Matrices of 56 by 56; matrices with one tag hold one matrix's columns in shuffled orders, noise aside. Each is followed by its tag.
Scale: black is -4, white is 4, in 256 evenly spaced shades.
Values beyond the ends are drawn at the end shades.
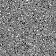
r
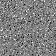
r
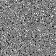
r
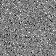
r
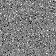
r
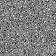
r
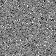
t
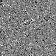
t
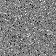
r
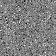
t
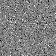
t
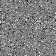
t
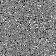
t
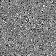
t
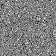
r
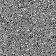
r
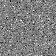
t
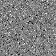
r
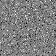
r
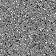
r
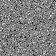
r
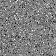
r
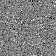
t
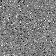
t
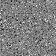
t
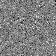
t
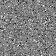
t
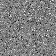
r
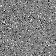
t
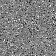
t
